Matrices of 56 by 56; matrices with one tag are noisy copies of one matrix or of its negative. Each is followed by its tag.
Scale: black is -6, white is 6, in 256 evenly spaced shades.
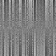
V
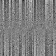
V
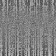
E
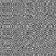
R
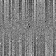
V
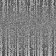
E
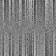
V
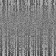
E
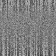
E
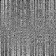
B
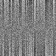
V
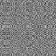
R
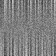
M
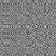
R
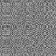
R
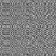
R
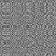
R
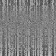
E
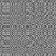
R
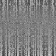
E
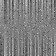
M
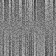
V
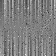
M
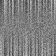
M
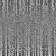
E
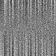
M
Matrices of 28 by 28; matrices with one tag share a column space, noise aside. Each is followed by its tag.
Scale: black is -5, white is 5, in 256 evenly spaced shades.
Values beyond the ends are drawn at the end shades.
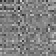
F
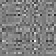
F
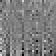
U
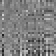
U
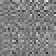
F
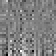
U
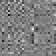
F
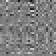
F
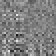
U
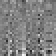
U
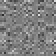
F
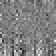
U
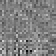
U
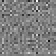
F
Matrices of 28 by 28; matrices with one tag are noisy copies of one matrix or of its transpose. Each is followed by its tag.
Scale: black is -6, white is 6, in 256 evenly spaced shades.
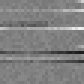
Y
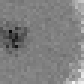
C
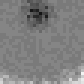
C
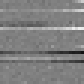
Y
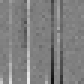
Y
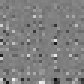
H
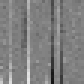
Y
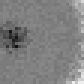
C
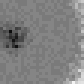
C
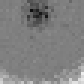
C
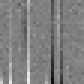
Y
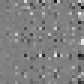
H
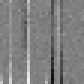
Y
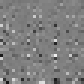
H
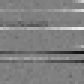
Y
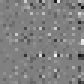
H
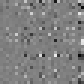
H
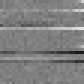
Y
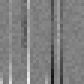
Y
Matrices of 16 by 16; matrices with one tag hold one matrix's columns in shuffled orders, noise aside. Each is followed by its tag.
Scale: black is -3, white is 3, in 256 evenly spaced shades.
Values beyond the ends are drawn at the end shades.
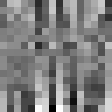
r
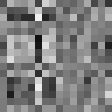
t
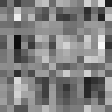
t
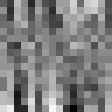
r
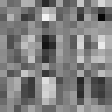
t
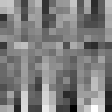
r
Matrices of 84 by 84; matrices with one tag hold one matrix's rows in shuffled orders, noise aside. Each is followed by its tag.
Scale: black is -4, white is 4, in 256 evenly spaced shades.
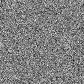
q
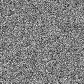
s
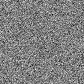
q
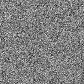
q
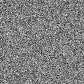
s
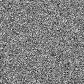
s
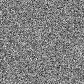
s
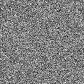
s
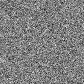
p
